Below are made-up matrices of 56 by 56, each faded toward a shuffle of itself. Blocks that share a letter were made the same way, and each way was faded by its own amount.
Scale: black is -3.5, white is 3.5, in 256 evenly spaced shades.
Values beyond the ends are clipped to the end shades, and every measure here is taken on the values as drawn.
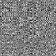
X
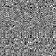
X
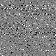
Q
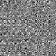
X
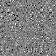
Q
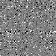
Q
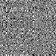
X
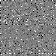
Q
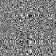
X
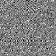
X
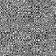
X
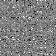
Q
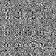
X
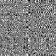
X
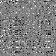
Q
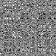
X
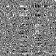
X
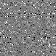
Q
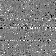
Q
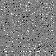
Q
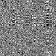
X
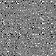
Q
